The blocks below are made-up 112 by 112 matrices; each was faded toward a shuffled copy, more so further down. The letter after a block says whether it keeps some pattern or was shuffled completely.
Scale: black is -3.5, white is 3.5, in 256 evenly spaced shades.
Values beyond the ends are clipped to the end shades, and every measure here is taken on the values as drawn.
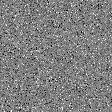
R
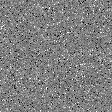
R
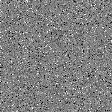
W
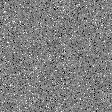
R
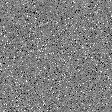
R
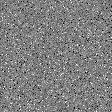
R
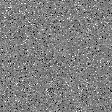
W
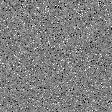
R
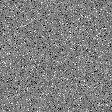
R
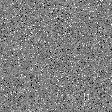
W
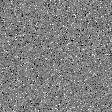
R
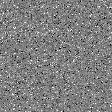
W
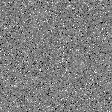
R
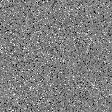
W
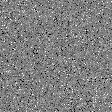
R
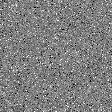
W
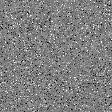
W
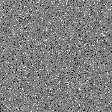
W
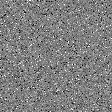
R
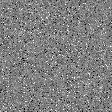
W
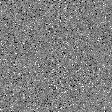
W
